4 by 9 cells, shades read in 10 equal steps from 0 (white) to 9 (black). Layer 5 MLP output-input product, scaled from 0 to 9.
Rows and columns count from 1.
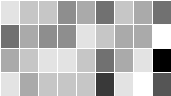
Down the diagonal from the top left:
1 3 1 2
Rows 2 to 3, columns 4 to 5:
4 1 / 1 2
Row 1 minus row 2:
-4 -1 -2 0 2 3 -1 0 5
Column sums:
10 10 9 11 8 19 9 7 20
